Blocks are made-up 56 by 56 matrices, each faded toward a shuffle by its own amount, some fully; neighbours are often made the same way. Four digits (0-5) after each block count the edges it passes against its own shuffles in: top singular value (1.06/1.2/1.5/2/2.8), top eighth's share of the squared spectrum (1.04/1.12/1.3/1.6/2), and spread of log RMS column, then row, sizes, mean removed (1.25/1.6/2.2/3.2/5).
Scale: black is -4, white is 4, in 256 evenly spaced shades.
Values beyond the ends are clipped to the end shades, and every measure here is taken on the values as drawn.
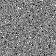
0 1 0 0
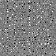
3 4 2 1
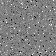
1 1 0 0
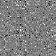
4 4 2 1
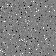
1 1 0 0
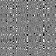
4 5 3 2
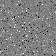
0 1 0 0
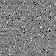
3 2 0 0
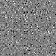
3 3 1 1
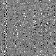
3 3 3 1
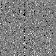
3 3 2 0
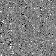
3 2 2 0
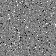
0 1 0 0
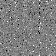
2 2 1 0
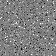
0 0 0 0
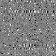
4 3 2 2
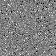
2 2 0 0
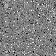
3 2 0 0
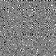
4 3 2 2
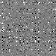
2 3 2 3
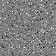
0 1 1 1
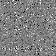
1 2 1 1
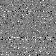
2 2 0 2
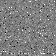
1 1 0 0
